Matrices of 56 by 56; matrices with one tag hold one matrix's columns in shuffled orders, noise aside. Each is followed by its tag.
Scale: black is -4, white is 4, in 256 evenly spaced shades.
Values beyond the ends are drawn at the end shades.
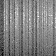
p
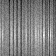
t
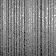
p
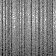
p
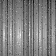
t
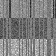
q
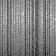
p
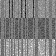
q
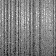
p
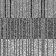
q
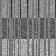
q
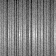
t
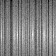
t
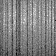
p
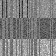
q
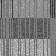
q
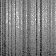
p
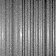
t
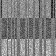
q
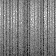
p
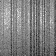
p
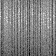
p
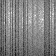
p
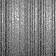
p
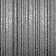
p
